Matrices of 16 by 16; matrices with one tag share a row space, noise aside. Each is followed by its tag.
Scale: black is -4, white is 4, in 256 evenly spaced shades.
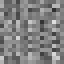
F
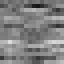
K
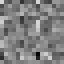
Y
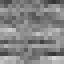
K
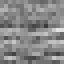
K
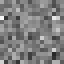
F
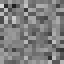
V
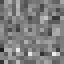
F
